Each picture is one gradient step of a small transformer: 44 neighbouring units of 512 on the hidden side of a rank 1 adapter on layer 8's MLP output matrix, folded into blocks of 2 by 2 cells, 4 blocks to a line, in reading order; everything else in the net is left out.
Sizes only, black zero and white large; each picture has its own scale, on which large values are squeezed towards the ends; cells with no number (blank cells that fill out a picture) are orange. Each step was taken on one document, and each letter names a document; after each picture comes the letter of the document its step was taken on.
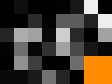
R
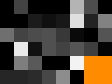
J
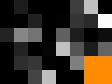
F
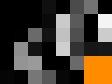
R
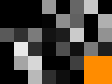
R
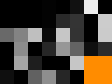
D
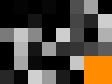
J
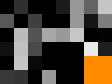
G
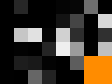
F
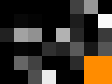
J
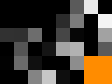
D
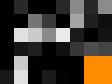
G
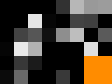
G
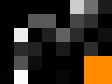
G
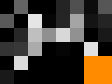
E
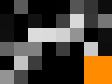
E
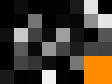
J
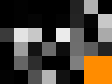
J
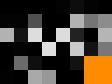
F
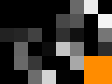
D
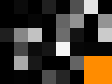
R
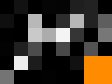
E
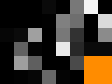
R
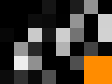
R
